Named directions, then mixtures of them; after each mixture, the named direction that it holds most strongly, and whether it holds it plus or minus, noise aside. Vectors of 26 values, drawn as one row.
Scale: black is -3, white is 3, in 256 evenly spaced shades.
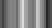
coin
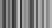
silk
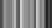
coin, plus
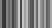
silk, plus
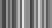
silk, plus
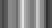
coin, plus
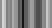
coin, minus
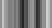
coin, minus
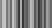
silk, minus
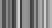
silk, plus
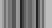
coin, minus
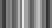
coin, plus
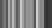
coin, plus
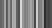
silk, minus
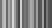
silk, minus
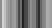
coin, minus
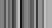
silk, plus
